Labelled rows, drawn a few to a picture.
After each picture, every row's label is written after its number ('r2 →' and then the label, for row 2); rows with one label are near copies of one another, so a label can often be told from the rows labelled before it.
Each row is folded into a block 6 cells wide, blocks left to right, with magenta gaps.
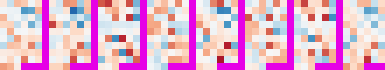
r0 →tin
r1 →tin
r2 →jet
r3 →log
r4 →tin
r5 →log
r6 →jet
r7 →tin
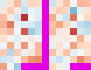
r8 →log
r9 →log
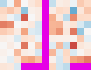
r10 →log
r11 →log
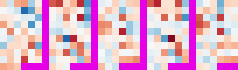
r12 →tin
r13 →jet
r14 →log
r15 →jet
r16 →log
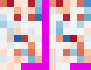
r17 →jet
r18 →jet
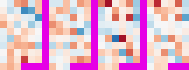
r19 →tin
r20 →log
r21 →jet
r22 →jet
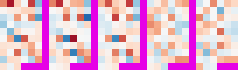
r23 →jet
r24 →jet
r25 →jet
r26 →log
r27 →log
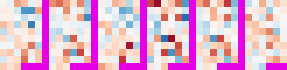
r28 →tin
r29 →jet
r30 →tin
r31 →jet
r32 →jet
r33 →log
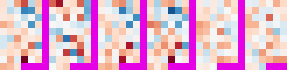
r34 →tin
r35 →jet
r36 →tin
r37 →tin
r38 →log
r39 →log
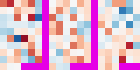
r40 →jet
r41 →log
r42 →tin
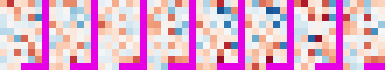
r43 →jet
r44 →tin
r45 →log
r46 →log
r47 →tin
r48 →tin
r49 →jet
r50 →log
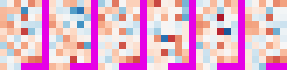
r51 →log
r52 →tin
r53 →log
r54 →jet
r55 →log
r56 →log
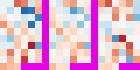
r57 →tin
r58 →tin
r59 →jet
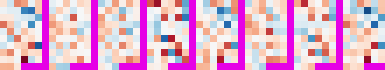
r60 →tin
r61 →log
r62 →log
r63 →jet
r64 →tin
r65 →log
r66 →jet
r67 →tin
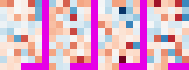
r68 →jet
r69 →log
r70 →tin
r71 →jet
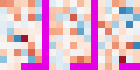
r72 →jet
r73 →log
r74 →tin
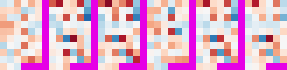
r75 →log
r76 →jet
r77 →jet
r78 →log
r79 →jet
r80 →jet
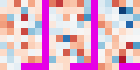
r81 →log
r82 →jet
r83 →tin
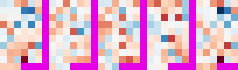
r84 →tin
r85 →log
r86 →log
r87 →jet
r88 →tin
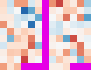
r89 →tin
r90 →jet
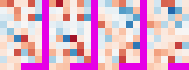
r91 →jet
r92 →jet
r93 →tin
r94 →tin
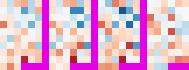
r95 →tin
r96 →tin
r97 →tin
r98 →log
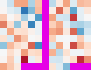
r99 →tin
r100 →log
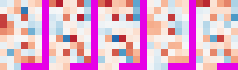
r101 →log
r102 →jet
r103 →jet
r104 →log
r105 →jet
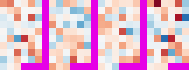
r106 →jet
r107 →tin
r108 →log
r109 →jet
